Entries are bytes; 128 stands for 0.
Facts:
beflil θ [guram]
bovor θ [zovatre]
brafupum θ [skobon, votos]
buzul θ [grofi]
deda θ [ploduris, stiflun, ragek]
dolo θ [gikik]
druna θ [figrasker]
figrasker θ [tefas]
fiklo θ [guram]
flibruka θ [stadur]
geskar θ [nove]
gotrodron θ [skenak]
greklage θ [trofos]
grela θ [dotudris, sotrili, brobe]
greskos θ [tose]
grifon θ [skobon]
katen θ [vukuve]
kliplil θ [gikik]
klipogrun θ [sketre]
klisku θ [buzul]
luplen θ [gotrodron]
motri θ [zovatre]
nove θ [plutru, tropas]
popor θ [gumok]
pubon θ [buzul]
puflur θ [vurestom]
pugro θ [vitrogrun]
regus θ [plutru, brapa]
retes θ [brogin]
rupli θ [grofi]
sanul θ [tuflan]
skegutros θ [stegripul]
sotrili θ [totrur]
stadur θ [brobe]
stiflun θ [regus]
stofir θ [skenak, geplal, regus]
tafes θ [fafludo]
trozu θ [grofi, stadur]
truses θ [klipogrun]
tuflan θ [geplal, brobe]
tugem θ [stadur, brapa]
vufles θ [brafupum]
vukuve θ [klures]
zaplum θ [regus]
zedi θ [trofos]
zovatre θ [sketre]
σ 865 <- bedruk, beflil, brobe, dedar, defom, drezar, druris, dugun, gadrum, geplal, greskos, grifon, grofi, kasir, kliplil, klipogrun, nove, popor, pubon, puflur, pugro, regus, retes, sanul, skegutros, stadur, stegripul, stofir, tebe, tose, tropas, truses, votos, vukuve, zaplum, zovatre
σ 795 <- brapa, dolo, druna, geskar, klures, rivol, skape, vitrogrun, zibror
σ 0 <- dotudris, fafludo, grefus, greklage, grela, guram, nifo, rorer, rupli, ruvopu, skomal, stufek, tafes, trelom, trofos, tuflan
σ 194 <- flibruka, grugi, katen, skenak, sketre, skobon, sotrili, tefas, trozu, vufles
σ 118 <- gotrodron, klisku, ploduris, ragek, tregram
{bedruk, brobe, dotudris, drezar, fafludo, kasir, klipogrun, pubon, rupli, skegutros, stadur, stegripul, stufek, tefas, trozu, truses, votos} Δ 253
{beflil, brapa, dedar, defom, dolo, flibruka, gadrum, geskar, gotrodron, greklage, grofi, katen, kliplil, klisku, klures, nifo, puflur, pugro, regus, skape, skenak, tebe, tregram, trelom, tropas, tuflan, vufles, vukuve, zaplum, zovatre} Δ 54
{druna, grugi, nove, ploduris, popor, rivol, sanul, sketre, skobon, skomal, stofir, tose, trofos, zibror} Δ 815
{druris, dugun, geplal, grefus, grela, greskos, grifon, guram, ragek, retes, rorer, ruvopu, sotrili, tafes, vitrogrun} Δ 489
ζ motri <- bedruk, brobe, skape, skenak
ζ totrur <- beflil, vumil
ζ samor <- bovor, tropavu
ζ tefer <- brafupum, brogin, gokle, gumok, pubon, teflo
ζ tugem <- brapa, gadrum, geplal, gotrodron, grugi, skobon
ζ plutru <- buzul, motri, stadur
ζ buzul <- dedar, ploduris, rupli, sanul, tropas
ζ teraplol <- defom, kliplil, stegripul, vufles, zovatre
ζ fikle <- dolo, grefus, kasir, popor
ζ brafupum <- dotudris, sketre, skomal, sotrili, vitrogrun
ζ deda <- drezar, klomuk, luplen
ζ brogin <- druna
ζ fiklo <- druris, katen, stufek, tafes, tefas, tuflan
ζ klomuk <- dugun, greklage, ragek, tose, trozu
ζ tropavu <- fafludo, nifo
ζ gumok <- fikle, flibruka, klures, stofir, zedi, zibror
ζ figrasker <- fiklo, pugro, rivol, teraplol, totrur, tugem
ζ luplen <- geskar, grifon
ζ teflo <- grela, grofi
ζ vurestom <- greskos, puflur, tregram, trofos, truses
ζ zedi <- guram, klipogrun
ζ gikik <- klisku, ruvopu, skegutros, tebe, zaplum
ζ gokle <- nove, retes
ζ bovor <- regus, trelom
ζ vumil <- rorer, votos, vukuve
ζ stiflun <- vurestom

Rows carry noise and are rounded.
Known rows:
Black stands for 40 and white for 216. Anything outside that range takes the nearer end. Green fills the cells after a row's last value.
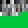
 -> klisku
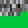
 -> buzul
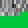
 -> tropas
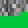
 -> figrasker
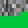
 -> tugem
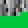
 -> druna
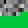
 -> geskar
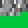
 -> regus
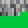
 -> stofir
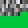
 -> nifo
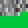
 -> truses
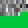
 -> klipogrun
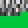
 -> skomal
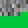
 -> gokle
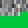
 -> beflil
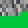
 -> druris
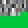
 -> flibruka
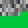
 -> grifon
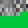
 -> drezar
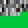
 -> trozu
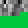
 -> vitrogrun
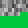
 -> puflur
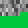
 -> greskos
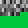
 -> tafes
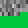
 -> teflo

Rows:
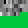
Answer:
skape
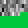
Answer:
skobon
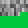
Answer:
popor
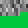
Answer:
retes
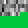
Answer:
sketre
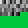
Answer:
ruvopu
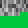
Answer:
grofi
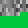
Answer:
skegutros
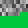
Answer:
dugun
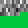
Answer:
stadur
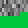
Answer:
bovor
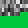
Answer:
tuflan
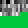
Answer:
gotrodron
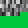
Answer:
dotudris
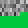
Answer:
tose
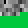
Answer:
dolo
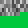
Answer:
brobe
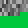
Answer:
motri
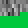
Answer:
klomuk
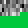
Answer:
tefas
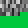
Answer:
fafludo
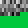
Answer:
grela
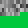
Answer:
kasir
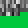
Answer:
rupli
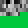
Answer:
ragek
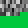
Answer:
stufek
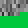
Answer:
zedi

